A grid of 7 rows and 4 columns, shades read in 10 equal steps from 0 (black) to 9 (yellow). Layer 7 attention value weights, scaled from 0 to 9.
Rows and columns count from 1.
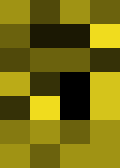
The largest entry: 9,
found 2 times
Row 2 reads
4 1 1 9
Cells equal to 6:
7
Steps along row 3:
up same down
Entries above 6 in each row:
0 1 0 2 2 0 0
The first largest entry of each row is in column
1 4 2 4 2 2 1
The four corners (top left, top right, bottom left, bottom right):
6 4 6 6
